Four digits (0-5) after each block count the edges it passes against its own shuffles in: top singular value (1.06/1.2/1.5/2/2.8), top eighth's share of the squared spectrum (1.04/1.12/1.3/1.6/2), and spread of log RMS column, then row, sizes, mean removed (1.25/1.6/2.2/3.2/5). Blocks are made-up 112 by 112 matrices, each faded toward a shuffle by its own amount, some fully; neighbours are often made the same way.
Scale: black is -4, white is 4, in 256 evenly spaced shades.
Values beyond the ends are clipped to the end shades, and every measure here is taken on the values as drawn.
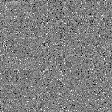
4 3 1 1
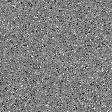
3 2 0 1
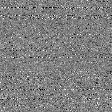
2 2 0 4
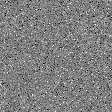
0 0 0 0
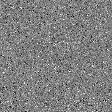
0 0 0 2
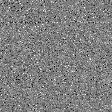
1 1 0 2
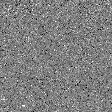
0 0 0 1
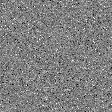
0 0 0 0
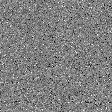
0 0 0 1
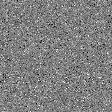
1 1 0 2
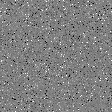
2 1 0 0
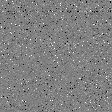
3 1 0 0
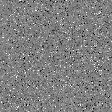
3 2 1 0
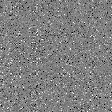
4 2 1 1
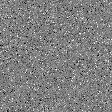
2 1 0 0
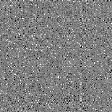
4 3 2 2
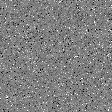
2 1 0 0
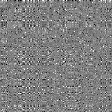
5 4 3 3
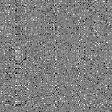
5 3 2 2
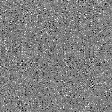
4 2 1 1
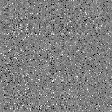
4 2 1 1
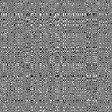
5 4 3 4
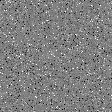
2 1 0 0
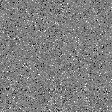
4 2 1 1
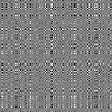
5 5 4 4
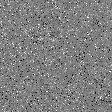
0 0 0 0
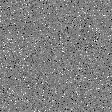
2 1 0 0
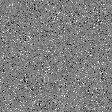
2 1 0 0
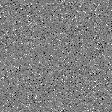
3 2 1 0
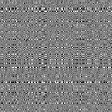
5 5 3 4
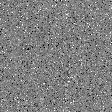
1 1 0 0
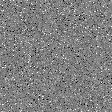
1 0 0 0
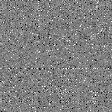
4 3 1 2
